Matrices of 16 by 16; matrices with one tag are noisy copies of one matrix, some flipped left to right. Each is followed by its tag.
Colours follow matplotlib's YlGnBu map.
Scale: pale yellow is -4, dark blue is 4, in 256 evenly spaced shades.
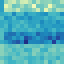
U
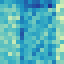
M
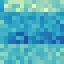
U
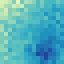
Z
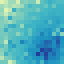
Z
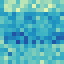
U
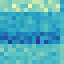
U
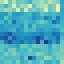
U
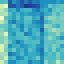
M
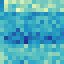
U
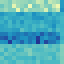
U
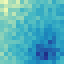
Z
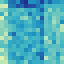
M
